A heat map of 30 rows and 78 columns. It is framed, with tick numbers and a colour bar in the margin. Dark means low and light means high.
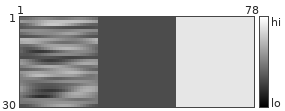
The table splits into one row of 3 panels. Panel 1,1: middling, streaked across, strong in contrast. Panel 1,2: low, flat. Panel 1,3: very high, flat.
